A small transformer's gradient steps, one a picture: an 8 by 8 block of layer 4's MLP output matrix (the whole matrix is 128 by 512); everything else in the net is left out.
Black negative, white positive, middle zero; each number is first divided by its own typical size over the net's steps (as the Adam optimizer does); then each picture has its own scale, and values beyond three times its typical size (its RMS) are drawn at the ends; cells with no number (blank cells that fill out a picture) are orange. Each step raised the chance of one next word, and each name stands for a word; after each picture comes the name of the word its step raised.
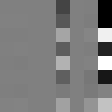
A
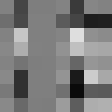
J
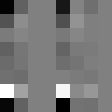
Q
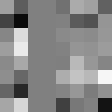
J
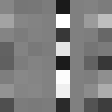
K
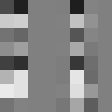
K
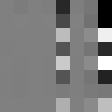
A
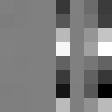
J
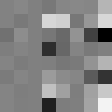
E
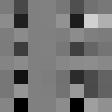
Q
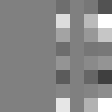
Q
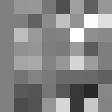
Q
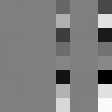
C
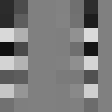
A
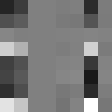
J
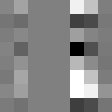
K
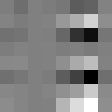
C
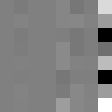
E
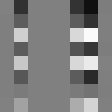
A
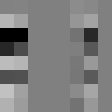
E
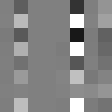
K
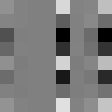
E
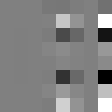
C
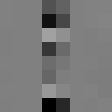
Q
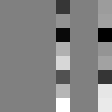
C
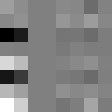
E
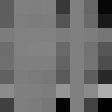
Q
